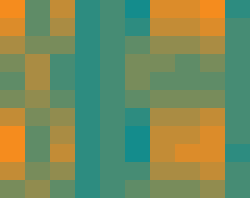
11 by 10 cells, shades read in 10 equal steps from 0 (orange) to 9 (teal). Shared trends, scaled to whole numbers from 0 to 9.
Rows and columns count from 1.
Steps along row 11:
down up up down down down same down up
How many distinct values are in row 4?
5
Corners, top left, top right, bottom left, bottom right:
0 8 5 7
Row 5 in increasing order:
3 5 6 6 6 6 7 7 7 8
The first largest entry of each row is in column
6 4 4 4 4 4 4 6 6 4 4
